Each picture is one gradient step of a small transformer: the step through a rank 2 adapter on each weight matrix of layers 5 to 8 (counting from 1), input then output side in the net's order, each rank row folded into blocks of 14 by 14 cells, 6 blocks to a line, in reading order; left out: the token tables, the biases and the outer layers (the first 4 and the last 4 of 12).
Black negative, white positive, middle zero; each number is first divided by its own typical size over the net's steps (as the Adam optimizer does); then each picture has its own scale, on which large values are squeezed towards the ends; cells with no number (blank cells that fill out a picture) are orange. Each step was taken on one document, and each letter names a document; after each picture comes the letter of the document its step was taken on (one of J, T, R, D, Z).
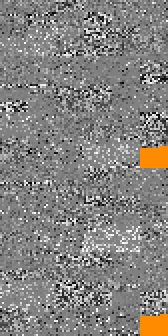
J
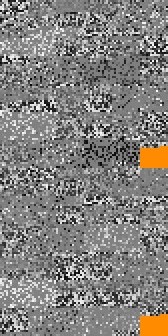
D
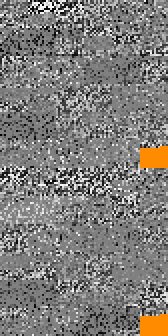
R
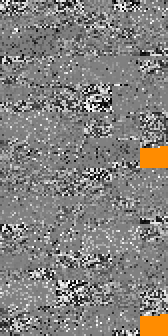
J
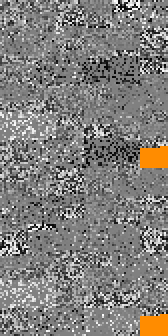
D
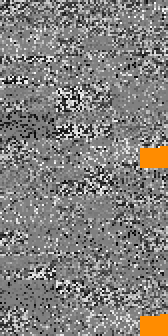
R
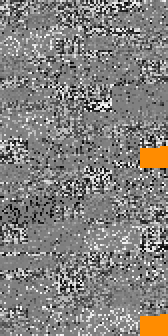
R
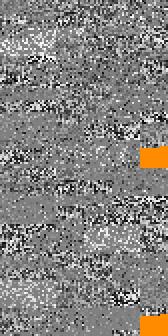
D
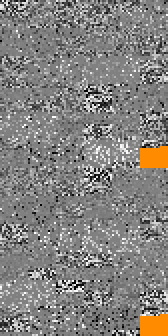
J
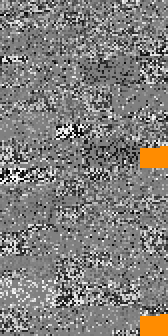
D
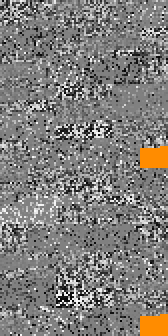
R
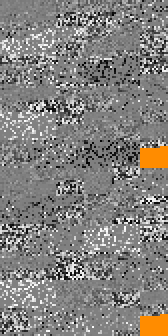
D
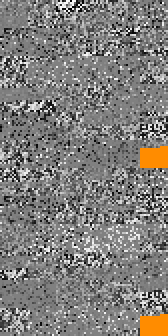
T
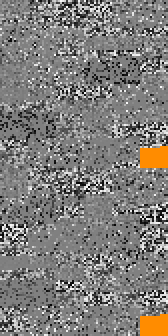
R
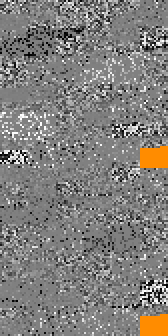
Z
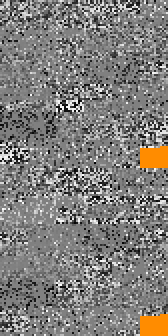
R
